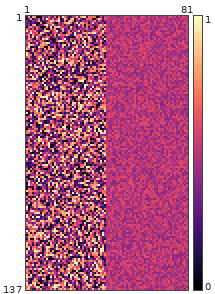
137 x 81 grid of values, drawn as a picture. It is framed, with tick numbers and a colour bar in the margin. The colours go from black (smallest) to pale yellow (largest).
The texture is fine-grained noise. No row or column stands out. No overall slope runs across the table. The right part is calmer, past a seam about 50% of the way across. Neither half mirrors the other.
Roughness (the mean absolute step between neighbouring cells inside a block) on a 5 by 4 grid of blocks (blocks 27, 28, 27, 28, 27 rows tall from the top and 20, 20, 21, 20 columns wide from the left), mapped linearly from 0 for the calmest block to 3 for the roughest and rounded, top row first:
3 3 0 0 / 3 3 0 0 / 3 3 0 0 / 3 3 0 0 / 3 3 0 0
